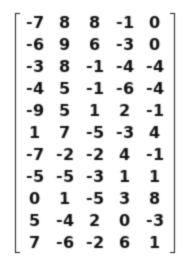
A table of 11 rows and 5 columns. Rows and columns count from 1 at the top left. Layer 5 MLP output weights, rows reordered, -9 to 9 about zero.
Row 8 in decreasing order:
1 1 -3 -5 -5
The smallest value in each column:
-9 -6 -5 -6 -4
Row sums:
8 6 -4 -10 -2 4 -8 -11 7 0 6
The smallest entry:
-9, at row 5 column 1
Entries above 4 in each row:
2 2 1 1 1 1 0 0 1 1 2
